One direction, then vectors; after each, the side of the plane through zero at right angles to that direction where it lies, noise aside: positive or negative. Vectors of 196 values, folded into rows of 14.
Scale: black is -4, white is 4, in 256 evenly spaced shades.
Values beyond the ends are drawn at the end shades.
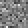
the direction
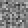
negative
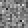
positive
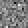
positive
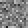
negative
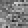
negative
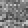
positive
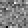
negative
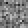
negative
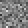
positive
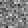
negative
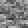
negative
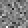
positive
